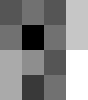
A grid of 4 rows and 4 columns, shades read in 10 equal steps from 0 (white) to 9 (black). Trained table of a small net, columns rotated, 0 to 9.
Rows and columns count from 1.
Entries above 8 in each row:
0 1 0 0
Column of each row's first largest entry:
1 2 3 2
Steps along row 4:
up down down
